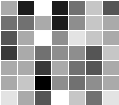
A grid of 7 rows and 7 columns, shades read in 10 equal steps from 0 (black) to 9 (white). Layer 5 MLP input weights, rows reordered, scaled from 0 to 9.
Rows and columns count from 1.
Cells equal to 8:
3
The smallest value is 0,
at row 6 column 3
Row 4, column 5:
5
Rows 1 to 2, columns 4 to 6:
1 4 7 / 1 5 7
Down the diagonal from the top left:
6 4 9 5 4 5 8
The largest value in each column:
8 7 9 9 8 7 8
